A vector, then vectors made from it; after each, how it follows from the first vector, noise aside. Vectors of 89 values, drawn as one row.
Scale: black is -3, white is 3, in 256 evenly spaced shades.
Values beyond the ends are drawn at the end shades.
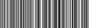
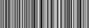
negated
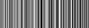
sign-scrambled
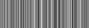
shrunk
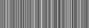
shrunk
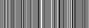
partly zeroed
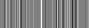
partly zeroed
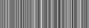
shrunk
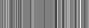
partly zeroed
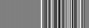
partly zeroed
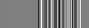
partly zeroed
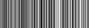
sign-scrambled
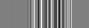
partly zeroed
